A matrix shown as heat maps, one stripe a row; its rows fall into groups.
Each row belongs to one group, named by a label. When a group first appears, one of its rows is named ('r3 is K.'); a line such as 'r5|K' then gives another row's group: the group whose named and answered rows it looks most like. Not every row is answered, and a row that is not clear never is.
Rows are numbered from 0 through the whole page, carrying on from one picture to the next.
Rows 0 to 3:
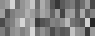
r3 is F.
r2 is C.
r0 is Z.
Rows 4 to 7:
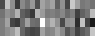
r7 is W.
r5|W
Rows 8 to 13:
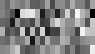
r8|F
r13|W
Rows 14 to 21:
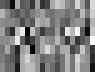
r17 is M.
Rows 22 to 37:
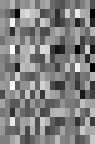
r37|W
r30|W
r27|Z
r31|Z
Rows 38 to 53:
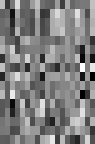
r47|F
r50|M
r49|M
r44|C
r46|C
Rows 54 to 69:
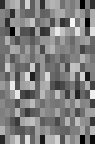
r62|F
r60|M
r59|C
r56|F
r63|Z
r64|W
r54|C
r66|W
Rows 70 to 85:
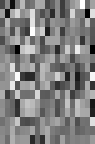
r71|F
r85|F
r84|Z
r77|Z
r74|C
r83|W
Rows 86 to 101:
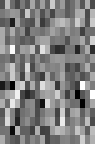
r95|M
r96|W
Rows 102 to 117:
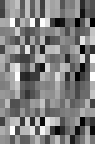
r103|C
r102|C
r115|C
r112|W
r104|Z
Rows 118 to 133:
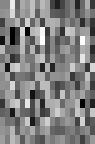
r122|M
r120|C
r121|M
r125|F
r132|Z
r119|Z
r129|C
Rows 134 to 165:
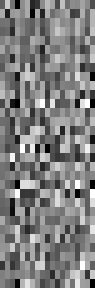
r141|C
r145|M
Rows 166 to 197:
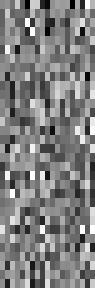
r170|W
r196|C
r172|Z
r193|M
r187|Z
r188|C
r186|M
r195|F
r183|Z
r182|F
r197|F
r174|F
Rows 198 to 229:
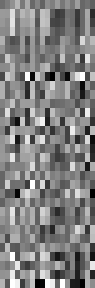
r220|C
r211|M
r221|Z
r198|C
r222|Z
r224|F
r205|Z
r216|F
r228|Z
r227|W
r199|Z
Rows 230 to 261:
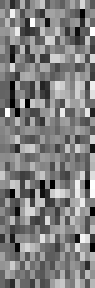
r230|M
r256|M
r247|W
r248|F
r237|Z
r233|W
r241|M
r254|F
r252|M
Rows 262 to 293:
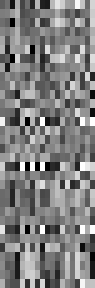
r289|C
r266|F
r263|W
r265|W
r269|F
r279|Z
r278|C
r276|C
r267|F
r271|F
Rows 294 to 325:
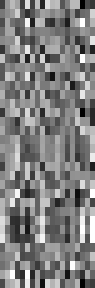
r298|W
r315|W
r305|Z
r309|W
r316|Z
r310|W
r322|W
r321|C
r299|C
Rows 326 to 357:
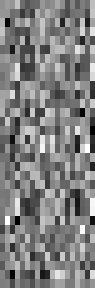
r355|C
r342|M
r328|F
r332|C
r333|W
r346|M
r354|F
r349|W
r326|W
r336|Z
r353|M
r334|W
